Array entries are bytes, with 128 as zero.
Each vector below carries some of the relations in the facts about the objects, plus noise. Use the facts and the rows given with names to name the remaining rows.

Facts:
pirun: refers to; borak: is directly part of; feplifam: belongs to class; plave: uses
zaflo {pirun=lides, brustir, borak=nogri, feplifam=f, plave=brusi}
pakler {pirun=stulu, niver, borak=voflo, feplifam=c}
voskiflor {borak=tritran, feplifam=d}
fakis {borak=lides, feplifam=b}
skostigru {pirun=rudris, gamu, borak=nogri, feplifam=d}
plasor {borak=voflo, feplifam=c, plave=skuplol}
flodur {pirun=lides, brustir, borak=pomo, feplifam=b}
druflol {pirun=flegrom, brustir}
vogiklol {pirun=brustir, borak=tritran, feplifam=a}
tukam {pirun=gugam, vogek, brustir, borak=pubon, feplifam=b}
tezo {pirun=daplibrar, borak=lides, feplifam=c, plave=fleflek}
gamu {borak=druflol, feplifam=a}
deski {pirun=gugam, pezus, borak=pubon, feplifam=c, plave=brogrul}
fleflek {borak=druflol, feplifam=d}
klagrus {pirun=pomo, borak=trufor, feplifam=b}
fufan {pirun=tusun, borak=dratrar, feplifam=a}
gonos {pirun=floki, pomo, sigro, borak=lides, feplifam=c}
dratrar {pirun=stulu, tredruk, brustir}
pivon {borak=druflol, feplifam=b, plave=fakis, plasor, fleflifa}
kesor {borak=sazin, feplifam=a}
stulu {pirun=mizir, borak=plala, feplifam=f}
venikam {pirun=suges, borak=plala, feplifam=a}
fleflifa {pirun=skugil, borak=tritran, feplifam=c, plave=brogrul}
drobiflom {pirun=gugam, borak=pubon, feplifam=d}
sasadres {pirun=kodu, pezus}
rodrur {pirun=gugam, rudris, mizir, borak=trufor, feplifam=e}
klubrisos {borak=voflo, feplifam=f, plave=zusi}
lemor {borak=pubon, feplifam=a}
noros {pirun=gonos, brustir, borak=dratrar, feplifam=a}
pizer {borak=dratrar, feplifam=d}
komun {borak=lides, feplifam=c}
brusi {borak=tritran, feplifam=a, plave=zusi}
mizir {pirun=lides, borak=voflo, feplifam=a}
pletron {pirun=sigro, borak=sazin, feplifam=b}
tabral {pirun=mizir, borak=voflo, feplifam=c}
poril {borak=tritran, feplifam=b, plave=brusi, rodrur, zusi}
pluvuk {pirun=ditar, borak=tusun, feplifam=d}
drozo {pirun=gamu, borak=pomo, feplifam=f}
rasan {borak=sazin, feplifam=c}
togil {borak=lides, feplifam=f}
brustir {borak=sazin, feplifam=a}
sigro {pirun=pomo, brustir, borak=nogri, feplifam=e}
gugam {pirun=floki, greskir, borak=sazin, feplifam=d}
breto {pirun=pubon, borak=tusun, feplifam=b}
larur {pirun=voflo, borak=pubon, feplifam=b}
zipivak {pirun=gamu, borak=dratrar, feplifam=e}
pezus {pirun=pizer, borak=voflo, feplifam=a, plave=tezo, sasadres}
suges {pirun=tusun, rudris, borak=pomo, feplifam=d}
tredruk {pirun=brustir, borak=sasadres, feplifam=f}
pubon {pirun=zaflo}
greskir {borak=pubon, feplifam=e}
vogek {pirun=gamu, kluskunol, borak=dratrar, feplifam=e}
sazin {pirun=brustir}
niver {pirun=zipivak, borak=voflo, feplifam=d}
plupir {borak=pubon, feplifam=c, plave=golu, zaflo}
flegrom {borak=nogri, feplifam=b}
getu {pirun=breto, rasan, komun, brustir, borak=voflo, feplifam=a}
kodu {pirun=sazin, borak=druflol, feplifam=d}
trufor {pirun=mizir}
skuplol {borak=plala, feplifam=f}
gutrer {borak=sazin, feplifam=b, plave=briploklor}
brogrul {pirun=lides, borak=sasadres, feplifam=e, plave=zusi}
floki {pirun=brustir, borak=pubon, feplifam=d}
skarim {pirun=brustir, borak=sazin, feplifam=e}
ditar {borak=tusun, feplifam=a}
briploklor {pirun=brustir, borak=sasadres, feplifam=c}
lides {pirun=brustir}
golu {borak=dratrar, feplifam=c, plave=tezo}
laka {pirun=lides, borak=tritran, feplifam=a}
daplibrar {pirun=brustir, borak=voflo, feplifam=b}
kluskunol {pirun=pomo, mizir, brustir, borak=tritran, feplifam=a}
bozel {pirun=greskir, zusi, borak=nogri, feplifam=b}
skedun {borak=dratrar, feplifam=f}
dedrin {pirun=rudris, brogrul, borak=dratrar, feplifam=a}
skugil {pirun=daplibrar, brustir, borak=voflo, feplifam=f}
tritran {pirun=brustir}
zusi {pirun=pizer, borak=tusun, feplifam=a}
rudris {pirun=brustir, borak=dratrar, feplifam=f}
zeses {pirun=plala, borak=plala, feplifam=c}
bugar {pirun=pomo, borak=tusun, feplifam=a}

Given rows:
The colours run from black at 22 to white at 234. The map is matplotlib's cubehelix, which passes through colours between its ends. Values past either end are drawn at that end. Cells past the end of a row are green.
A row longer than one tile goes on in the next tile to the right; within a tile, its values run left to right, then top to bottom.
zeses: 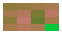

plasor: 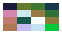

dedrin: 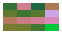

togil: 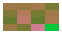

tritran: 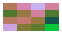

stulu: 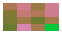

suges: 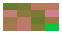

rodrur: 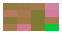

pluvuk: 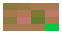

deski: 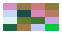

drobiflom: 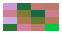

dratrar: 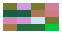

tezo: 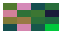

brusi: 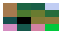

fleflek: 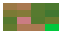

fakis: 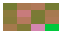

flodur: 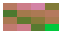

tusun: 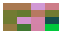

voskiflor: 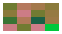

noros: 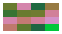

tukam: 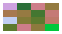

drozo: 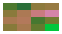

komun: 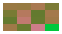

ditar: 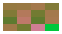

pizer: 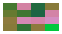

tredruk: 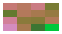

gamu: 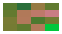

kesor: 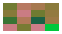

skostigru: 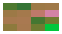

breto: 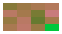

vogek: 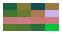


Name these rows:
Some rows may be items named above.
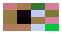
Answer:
brogrul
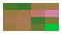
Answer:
skostigru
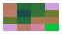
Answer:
zusi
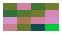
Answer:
rudris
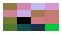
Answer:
zaflo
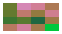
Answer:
laka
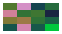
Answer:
tezo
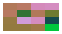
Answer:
sasadres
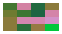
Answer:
pizer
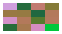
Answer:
greskir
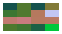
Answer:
zipivak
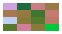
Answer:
tukam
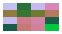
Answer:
pubon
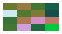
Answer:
pezus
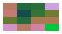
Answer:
zusi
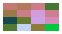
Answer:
mizir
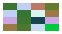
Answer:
fleflifa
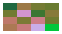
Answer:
skuplol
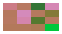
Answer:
gonos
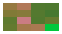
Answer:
fleflek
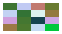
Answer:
fleflifa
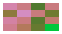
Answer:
sigro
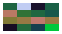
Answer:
golu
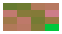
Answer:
suges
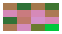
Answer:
pakler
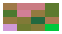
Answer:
brustir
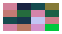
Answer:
klubrisos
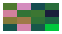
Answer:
tezo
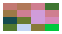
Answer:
mizir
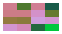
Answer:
daplibrar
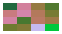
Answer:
pivon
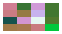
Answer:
voflo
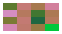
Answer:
gugam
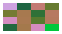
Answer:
lemor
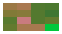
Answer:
fleflek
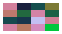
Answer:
klubrisos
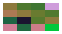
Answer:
poril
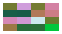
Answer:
dratrar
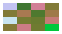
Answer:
floki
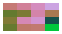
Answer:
trufor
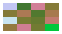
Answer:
floki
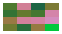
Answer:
skedun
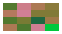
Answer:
gutrer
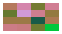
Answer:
kluskunol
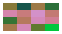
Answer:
niver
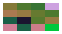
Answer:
poril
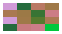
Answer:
larur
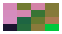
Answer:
plupir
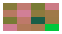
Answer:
pletron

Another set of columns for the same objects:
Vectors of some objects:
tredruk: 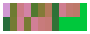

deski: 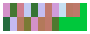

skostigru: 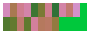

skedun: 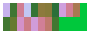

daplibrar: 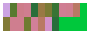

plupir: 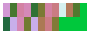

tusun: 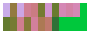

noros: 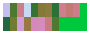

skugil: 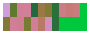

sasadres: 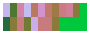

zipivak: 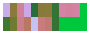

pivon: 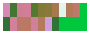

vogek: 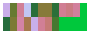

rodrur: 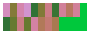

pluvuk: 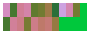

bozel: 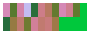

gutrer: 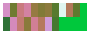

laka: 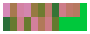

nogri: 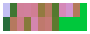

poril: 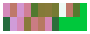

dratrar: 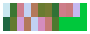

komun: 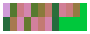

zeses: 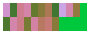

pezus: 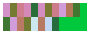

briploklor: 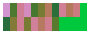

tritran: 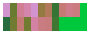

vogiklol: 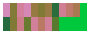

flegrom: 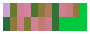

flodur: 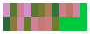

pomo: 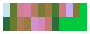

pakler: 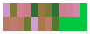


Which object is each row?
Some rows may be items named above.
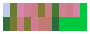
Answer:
lides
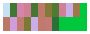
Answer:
voflo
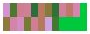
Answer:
getu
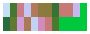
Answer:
dratrar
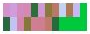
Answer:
brogrul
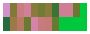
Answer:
pletron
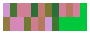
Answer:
getu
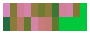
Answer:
pletron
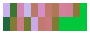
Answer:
sasadres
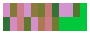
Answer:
fleflek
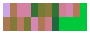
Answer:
mizir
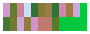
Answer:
dedrin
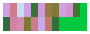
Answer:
zusi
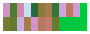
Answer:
fufan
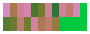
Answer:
skostigru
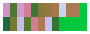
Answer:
zaflo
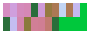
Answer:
brogrul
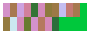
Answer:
klubrisos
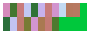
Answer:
deski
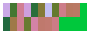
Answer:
tukam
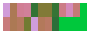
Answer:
niver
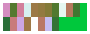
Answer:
golu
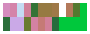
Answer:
brusi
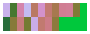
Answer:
sasadres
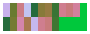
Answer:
vogek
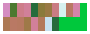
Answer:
plasor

